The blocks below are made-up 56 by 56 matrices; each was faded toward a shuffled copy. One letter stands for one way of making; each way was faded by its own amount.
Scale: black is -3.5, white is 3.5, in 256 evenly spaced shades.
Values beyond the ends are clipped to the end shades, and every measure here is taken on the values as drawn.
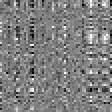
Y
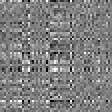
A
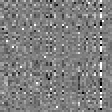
Y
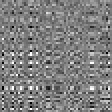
A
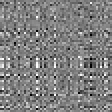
A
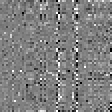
Y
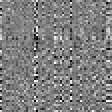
Y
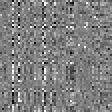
Y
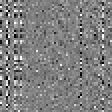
Y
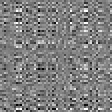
A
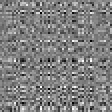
A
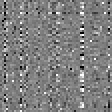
Y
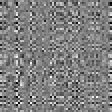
A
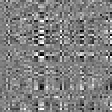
A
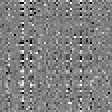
Y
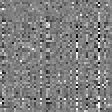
Y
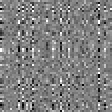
Y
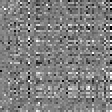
Y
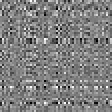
A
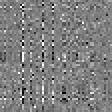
Y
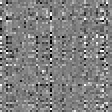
Y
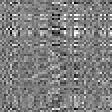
A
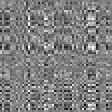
A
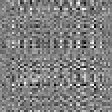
A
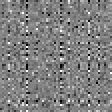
Y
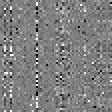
Y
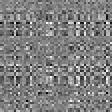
A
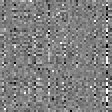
Y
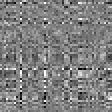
A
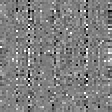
Y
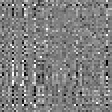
Y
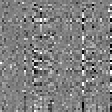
Y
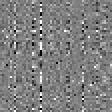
Y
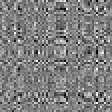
A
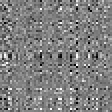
Y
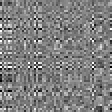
A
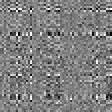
A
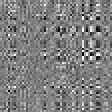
A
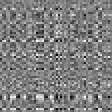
A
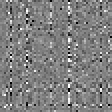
Y
